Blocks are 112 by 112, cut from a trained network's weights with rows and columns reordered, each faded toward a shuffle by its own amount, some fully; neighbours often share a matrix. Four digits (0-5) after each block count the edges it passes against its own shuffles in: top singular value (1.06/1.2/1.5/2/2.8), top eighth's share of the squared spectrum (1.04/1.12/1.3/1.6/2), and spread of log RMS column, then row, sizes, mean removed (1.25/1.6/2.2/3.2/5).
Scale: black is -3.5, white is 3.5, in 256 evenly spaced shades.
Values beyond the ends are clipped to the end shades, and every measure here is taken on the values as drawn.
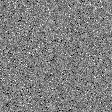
1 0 0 0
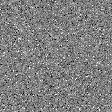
3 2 0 1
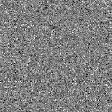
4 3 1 2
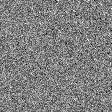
0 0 0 0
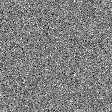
1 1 0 0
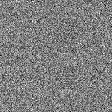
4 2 0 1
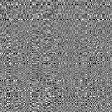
5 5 3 4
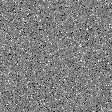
0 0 0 0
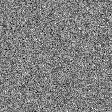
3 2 0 0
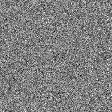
3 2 0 0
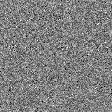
3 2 0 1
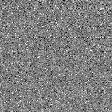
4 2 0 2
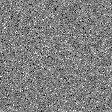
2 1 0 0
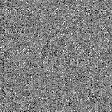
3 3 1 1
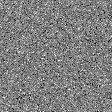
2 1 0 0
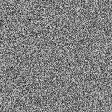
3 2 0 0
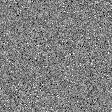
2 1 0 0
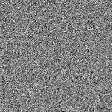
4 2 0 1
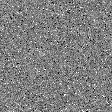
0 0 0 0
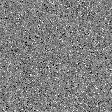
2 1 0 0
